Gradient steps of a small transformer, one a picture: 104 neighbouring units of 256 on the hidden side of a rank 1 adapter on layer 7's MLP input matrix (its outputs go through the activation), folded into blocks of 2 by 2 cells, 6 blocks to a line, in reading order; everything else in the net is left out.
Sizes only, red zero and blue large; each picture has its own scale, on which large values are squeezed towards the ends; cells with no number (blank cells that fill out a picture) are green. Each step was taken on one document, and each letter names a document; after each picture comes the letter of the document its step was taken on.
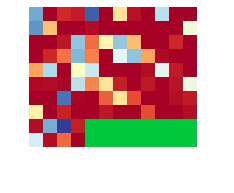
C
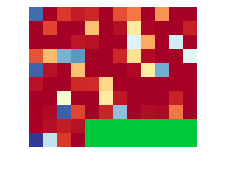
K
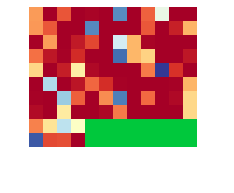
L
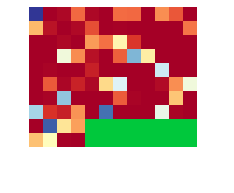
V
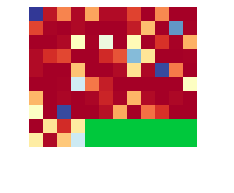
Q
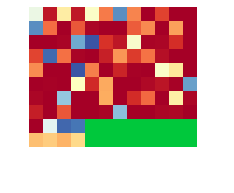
Q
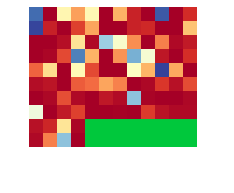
C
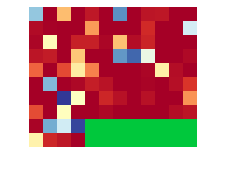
L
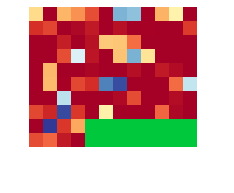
V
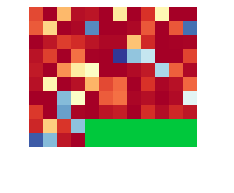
L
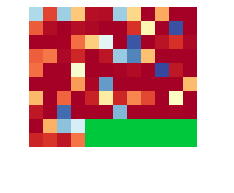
Q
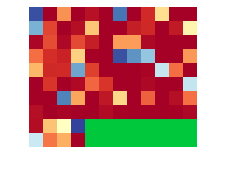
L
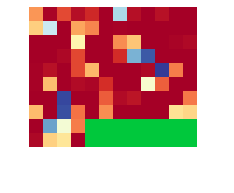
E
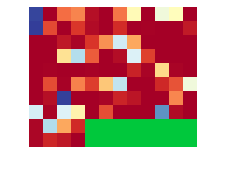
V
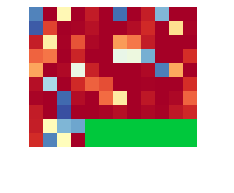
L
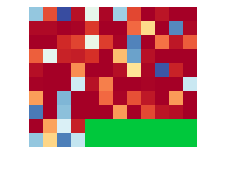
Q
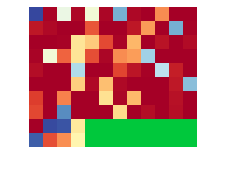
Q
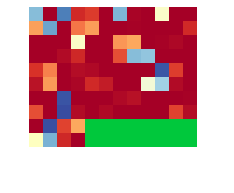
E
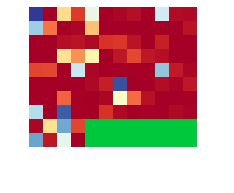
C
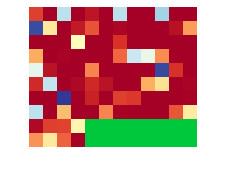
E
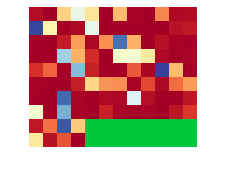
C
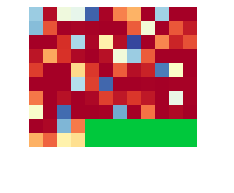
Q
